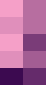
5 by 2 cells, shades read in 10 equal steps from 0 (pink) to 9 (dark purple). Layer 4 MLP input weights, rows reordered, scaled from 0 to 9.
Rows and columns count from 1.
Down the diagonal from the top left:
0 3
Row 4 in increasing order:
1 4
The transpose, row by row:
0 1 0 1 9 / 3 3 6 4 7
